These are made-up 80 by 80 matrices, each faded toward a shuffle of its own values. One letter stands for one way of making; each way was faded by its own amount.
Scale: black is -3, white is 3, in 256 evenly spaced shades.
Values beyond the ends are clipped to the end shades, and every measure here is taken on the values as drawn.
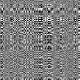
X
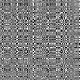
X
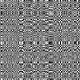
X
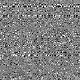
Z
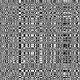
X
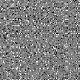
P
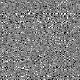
Z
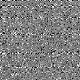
Z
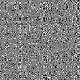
P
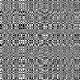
X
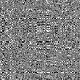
Z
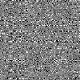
Z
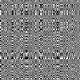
X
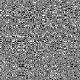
Z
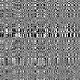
X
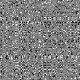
P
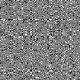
P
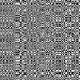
X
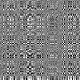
X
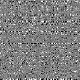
Z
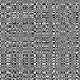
X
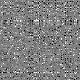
P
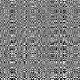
X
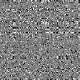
Z
